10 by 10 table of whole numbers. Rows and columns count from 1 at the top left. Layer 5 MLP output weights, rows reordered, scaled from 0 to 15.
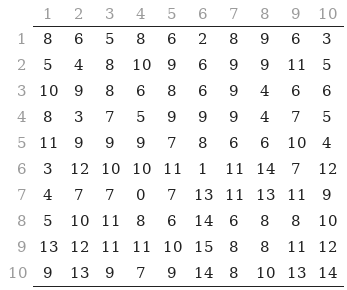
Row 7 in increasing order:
0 4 7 7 7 9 11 11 13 13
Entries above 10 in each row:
0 1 0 0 1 5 4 2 7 4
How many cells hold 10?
9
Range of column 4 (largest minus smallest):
11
